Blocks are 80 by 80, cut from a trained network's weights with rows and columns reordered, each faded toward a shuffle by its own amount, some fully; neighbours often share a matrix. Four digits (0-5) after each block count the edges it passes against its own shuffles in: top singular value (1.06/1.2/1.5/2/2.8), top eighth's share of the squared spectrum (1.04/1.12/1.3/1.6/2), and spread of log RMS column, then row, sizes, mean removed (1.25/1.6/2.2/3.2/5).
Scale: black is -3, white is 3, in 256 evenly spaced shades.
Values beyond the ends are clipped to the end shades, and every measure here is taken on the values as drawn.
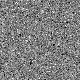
0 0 0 0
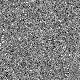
0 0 0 0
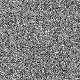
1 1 0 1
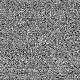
1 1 0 0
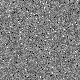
0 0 0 0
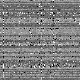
4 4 2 2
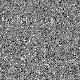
2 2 1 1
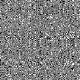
3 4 2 2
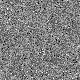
0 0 0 0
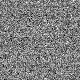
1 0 0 0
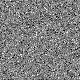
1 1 0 0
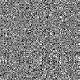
4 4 2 2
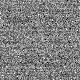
2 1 0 0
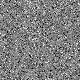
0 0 0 0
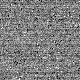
3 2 0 0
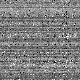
4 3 2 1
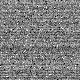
3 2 0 0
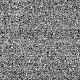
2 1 0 0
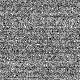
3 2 0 0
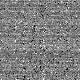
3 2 2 0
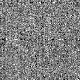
2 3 0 2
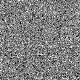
0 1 0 0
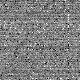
3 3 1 1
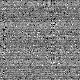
3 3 2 1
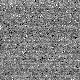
2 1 0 1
